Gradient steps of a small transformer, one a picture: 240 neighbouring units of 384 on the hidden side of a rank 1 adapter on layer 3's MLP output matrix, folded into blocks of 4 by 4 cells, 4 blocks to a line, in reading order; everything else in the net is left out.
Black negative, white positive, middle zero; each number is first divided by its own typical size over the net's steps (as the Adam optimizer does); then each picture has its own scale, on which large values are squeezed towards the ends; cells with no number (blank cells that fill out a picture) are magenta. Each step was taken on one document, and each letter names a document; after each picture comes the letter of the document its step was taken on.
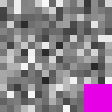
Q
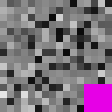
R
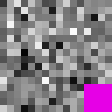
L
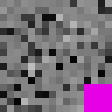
R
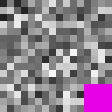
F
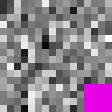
Q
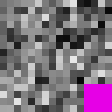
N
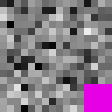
L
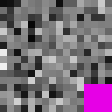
R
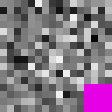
N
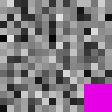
F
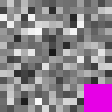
F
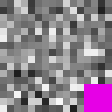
F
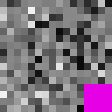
R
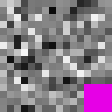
Q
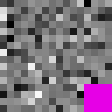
L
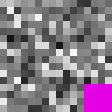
Q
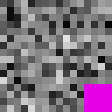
Q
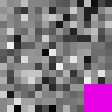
N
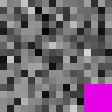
N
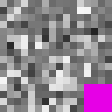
Q
